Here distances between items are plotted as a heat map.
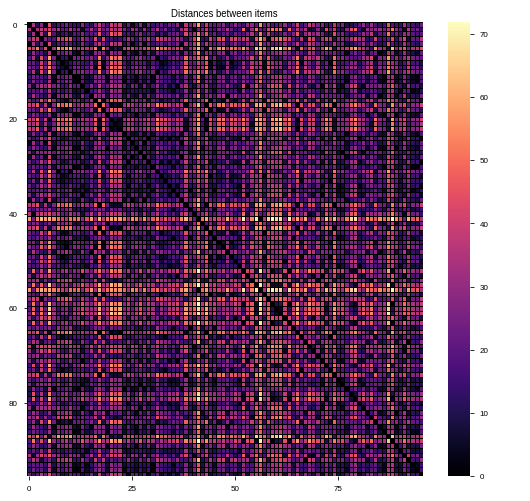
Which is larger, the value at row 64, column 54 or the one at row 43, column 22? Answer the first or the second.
the first
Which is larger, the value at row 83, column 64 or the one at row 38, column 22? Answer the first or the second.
the first
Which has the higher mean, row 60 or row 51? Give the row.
60
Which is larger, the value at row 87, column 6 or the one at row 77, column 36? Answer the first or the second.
the first
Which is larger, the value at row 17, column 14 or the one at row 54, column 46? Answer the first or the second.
the second
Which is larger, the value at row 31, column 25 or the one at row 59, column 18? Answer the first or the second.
the second
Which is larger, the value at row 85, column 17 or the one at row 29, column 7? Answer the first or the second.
the first
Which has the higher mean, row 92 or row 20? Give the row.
20
